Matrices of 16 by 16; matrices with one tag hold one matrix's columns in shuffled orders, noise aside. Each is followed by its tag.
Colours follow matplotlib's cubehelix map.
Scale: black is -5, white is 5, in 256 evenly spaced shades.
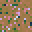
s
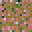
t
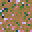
t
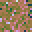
t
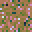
s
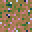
t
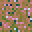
s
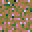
t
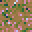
t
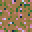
t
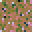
t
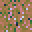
s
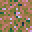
s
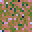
t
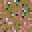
t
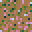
t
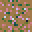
s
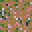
s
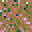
t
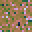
s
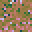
t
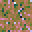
t
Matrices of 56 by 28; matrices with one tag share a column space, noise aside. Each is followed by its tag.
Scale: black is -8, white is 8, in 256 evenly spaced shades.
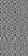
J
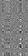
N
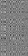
J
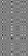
J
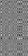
J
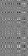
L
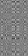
J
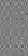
L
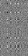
L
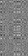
J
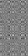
J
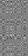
J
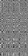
N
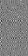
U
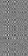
J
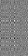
U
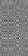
U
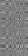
L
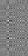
U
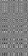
N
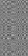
J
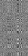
N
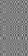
J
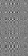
L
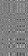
N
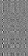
N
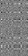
L
